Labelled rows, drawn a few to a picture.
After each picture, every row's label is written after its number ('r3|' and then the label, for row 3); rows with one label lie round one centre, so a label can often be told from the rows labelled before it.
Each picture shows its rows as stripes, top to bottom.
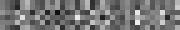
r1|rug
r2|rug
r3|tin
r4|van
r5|tin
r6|rug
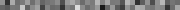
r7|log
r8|van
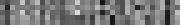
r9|van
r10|log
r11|van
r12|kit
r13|kit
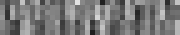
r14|van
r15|log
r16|log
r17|log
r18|rug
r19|rug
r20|rug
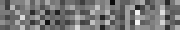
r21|kit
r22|log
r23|tin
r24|van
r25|tin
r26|van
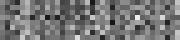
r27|rug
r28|kit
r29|rug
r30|tin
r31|kit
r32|log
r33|rug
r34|van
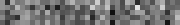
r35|log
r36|tin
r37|kit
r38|rug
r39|kit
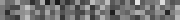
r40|tin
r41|rug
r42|kit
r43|rug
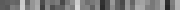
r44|van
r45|van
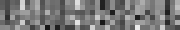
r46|van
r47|van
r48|kit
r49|log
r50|van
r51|tin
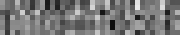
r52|tin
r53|tin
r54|van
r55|log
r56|kit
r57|kit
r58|log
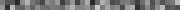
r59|rug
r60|log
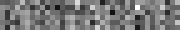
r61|van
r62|tin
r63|kit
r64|log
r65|rug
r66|log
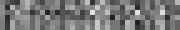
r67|rug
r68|log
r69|tin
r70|kit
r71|log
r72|log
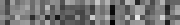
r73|log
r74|kit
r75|kit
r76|tin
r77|kit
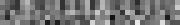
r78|rug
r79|rug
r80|log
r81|kit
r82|tin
